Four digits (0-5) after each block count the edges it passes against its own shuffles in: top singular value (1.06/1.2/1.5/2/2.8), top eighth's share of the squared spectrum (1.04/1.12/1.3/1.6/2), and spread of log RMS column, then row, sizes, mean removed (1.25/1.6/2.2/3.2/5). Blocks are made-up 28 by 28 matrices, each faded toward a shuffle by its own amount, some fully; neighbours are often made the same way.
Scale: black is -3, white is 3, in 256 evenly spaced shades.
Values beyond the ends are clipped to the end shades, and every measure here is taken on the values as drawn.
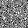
0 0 0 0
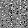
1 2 2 0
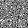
0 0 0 0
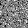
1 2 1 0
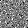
0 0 0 0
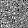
1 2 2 0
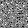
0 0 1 0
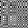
4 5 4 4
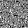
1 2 0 0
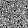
0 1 0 0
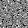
2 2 0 0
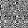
3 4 2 2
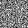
0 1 0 0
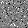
0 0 0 0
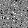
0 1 0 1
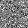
1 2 0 0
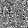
0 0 0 0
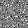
2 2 0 1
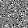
2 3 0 1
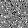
1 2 0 0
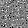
0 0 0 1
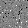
1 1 1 0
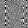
4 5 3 1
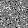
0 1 1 0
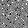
1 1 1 0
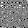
2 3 1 2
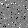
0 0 0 0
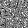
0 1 0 0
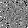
2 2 0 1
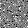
1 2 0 0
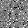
2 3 0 0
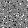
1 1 0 0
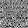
3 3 0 1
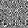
3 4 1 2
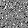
2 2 0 0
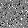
0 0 0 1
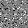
2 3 0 1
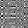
4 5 2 3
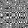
4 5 2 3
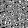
2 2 0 0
